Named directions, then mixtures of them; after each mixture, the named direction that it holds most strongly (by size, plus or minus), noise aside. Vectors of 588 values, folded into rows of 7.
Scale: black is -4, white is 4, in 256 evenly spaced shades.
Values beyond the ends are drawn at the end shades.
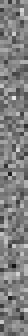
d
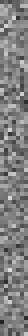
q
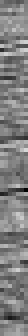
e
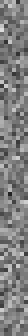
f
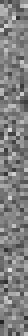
q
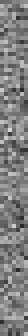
q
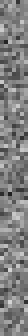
f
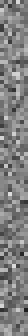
f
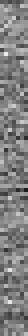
q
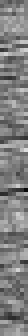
e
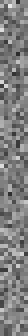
f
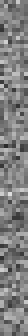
f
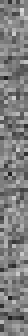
d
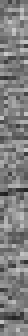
e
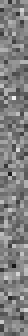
d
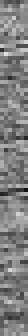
e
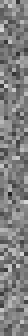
f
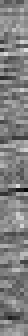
e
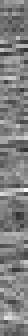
e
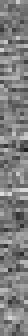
e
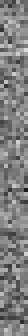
f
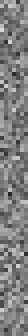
f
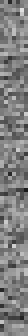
d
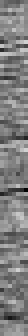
e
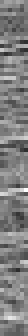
e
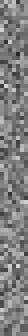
f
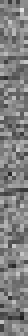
d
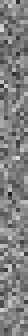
f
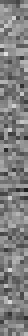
q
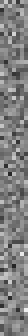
d
